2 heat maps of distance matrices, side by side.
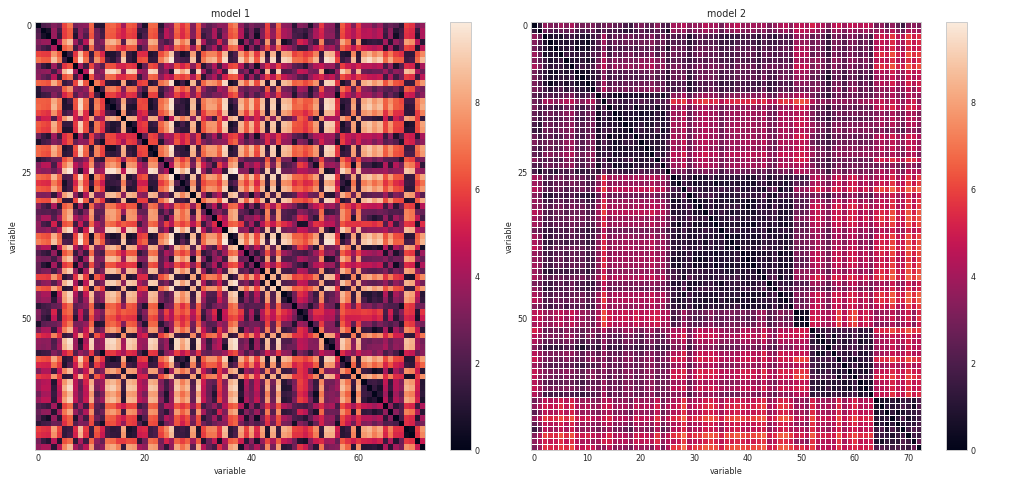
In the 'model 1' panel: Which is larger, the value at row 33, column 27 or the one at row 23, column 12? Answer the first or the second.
the first
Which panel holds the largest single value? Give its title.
model 1
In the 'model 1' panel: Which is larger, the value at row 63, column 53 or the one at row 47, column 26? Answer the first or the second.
the second
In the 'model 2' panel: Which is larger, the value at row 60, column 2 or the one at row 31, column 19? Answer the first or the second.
the second
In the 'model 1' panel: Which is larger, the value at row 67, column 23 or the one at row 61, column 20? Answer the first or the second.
the second
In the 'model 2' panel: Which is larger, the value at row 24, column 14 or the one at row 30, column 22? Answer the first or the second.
the second
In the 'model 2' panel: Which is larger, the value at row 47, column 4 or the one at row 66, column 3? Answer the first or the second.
the second
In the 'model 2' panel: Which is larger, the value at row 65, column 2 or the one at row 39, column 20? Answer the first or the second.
the first
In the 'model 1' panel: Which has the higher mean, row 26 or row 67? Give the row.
26
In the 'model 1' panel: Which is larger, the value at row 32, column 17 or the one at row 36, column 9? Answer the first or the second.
the first
